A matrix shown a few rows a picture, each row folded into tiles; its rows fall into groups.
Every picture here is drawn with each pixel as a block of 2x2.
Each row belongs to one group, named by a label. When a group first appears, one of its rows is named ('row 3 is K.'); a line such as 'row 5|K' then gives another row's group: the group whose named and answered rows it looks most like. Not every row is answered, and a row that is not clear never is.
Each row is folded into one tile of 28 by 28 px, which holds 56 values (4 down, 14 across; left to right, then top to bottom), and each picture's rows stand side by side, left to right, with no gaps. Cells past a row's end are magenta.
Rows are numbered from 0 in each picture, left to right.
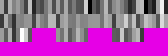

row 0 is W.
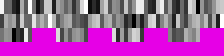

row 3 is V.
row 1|W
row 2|W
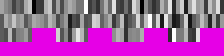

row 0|W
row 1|W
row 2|V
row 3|V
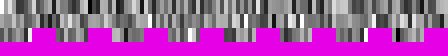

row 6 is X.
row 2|V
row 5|X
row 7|X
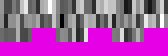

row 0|V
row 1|V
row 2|W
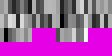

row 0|X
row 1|V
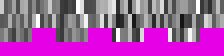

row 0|V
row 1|V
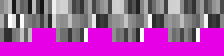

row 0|X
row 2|X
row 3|X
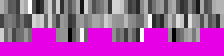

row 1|W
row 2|X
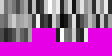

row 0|X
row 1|V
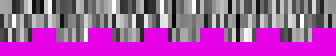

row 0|W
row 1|V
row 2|W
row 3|V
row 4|W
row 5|X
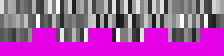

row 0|X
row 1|V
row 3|X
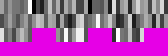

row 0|W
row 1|W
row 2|V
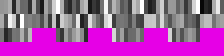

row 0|X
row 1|W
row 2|W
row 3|W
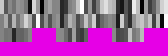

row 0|X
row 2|V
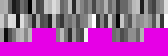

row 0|X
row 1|V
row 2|V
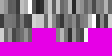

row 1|V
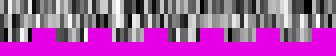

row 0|W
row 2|X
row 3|W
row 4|X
